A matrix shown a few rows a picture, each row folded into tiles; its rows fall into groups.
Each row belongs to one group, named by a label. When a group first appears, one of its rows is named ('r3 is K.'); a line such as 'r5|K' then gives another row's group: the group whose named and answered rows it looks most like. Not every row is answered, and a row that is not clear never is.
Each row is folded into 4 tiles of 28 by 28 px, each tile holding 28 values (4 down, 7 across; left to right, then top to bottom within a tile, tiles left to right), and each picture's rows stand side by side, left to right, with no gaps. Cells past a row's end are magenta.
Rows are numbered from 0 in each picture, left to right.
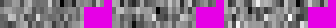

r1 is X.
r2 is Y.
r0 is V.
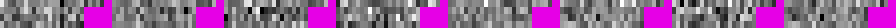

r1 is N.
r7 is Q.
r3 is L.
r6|X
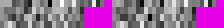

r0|Q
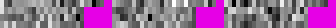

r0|Y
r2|X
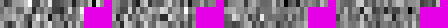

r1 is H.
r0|V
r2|V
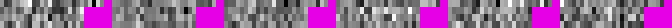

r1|N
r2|V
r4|Q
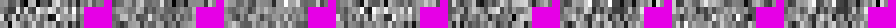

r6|Y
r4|L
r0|H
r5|V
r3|H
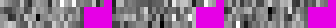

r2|X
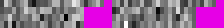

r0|L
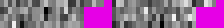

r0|X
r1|L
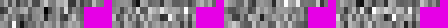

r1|H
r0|X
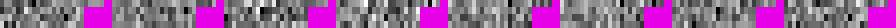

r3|V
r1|N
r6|X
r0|L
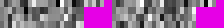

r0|Y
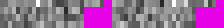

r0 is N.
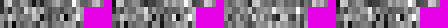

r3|L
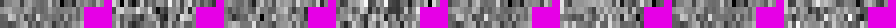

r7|Y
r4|V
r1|X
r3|V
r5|Y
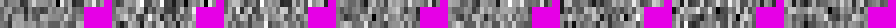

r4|Q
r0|Y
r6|X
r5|L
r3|Q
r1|V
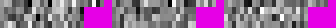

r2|H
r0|Q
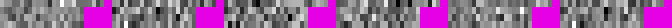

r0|Q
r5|X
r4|H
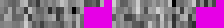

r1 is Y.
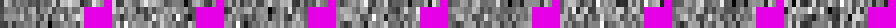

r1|Y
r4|V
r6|V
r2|X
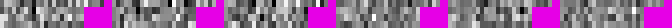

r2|Q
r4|N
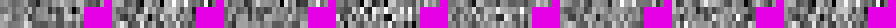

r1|Q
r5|Q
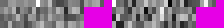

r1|Y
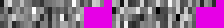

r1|X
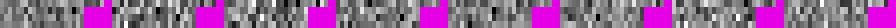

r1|X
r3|L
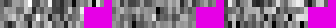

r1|X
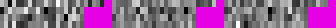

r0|X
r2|X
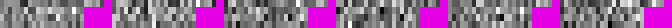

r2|L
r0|H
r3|X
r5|L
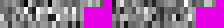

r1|L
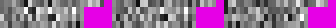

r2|L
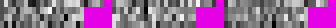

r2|L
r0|L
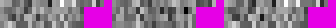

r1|N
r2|Q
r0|Q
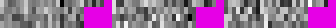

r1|Y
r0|Y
